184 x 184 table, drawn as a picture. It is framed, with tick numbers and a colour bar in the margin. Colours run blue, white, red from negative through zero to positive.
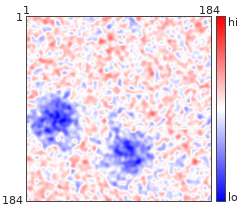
Mirror symmetry: none. Histogram: skewed, a long tail of low values. Average level on the scale: 50%. Dips: two. Ninth with the lowest average: middle left. Lone odd cells: none.
